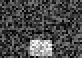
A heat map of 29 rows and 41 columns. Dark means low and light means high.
In the bottom middle lies a patch that is higher than the rest. The bottom middle is the ninth with the highest average. Most values sit low, with a long tail of high ones. No single row or column stands out from its neighbours.
